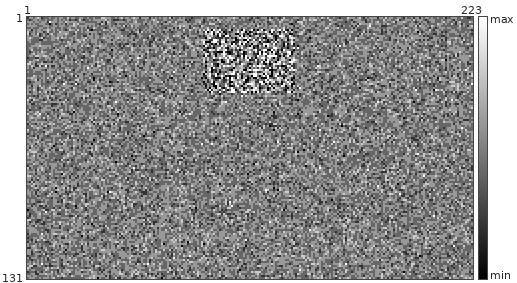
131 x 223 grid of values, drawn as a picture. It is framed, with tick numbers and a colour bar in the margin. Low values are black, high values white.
In the top middle lies a patch that is rougher than the rest. The halves do not mirror each other. The top middle is the roughest part. No overall slope runs across the table. There are no regular stripes. Fine speckle covers the field. No single row or column stands out from its neighbours. On average the colour sits 50% of the way up the scale.
